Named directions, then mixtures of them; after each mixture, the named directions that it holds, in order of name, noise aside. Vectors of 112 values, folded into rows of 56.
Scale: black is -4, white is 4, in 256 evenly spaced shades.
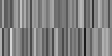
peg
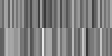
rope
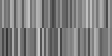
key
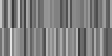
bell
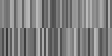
key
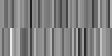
bell, peg, rope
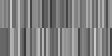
bell, key, rope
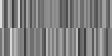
bell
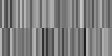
peg, rope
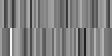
bell, peg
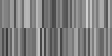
key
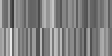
bell, key, peg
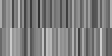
bell, rope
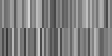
key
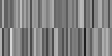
peg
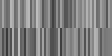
key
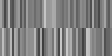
bell, key, rope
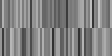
key, peg, rope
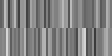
bell, key, rope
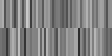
bell, key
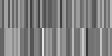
rope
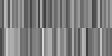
rope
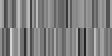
bell, key, peg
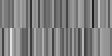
peg, rope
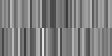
key, rope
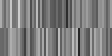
bell, key, rope
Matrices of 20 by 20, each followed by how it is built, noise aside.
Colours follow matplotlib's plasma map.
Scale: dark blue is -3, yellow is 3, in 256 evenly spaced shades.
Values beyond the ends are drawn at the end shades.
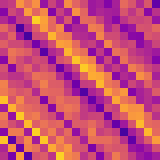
Toeplitz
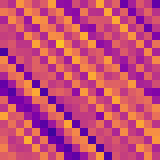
Toeplitz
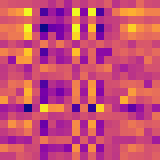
low rank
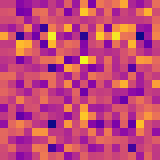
low rank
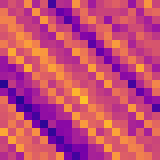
Toeplitz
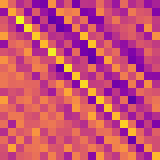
Toeplitz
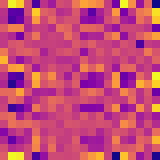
low rank
